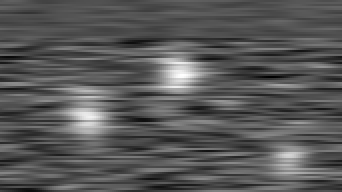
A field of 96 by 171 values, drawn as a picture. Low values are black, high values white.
Seam: horizontal, 20% of the way down, the top part calmer. Bumps: three. Mirror symmetry: none. Histogram: skewed, a long tail of high values. Slope: none.
